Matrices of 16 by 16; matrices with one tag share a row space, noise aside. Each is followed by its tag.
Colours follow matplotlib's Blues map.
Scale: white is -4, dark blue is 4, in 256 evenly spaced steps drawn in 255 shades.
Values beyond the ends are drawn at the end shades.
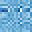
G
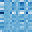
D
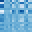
D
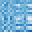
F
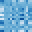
D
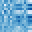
F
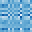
G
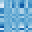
D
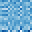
G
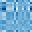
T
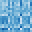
G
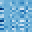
D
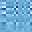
T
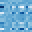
D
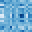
D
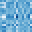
T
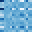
D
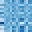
D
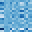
D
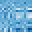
F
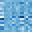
D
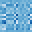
T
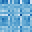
G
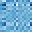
T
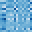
T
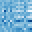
F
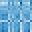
G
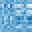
F
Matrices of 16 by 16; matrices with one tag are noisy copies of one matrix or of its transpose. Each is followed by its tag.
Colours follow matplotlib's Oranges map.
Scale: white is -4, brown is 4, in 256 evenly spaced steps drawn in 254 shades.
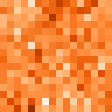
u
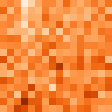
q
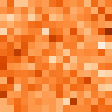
u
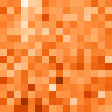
q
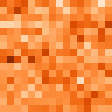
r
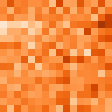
q
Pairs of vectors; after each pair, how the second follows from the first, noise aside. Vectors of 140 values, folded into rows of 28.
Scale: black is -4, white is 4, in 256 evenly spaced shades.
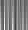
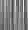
reversed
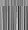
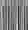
copied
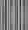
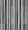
copied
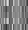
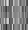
copied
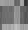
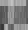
reversed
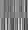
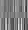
copied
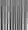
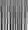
copied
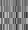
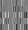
partly zeroed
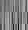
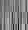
copied
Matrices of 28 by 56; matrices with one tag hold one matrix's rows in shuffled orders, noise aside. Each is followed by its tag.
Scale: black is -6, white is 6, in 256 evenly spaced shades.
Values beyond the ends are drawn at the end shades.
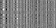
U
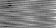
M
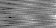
M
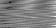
M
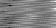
M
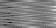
M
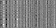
U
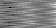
M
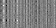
U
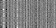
U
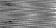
M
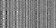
U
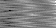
M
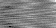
M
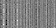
U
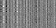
U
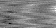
M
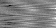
M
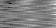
M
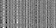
U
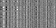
U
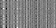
U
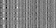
U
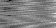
M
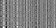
U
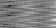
M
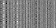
U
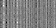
U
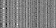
U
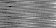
M
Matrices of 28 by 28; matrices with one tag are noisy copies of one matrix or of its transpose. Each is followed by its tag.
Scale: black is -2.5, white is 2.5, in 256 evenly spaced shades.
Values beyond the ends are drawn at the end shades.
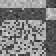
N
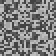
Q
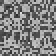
Q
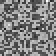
Q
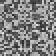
Q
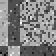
N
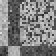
N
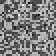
Q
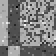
N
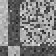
N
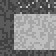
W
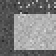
W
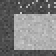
W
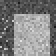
W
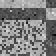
N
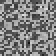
Q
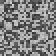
Q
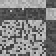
N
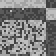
N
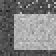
W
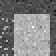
W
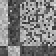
N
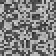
Q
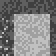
W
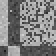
N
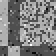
N
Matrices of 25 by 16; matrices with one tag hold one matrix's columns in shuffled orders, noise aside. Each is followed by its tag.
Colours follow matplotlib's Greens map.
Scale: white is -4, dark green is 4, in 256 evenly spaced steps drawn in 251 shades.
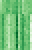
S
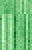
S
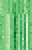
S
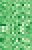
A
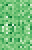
A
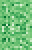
A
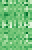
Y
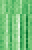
S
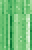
S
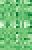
Y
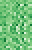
A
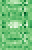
Y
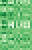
Y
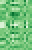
Y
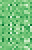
A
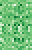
A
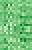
A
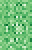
A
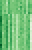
S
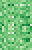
A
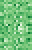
A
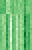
S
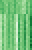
S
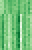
S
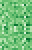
A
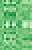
Y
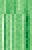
S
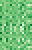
A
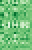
Y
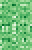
A
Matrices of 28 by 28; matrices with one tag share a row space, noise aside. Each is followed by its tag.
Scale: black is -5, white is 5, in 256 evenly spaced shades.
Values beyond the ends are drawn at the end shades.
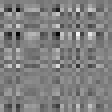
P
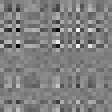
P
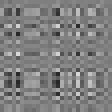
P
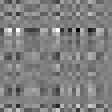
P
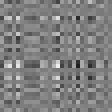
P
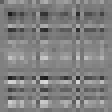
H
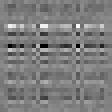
H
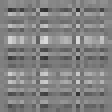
H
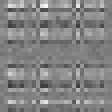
H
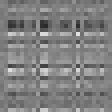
H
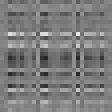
H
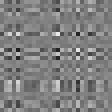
P
